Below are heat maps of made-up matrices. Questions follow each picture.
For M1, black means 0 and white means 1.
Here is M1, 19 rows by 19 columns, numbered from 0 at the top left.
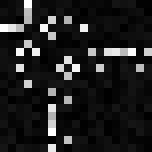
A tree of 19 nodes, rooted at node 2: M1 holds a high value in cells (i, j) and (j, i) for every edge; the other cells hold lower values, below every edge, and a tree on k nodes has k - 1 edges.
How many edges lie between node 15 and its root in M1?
2
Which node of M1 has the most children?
6
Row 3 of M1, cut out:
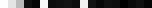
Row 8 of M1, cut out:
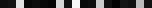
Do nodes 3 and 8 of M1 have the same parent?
yes
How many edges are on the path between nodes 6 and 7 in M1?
3
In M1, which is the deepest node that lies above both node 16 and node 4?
6
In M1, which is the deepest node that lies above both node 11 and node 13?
6
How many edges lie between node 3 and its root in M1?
1
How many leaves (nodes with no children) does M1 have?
15
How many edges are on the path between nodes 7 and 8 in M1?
1
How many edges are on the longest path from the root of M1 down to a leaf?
2
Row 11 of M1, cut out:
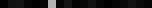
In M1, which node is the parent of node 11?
6
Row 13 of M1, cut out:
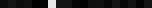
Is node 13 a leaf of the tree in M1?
yes
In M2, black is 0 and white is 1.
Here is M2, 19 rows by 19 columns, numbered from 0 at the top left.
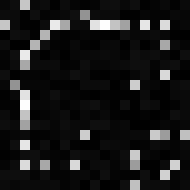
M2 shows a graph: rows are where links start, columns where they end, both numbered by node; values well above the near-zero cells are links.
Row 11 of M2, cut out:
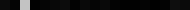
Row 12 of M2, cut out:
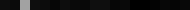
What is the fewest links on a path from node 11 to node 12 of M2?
2
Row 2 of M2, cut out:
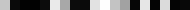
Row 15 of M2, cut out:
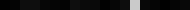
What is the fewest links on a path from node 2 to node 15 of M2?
3
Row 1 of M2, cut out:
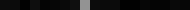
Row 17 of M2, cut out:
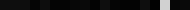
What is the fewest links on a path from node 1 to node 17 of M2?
4
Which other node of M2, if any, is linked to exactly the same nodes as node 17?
node 7
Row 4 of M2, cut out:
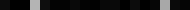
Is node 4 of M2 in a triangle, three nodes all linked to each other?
no
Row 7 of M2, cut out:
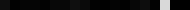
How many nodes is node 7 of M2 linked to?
1
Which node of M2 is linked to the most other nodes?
node 2
